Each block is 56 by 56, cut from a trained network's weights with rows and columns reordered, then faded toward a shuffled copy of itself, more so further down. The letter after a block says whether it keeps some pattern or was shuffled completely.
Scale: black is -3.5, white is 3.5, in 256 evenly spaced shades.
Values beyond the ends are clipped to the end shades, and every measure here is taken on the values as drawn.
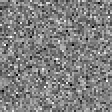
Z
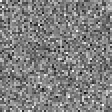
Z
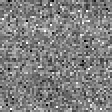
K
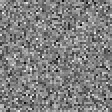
Z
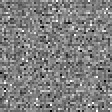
K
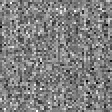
K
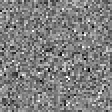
K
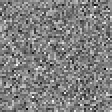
Z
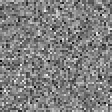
Z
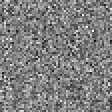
K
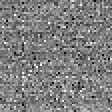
K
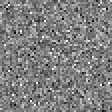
Z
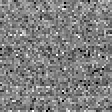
K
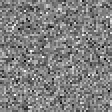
K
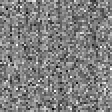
K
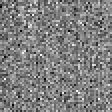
K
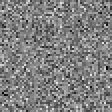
K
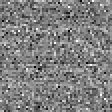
K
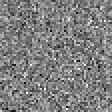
Z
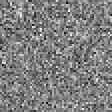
K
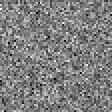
Z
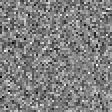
Z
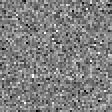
Z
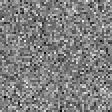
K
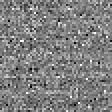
K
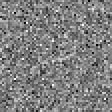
Z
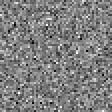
Z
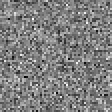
K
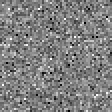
Z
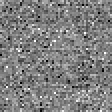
K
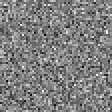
Z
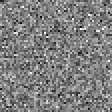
Z
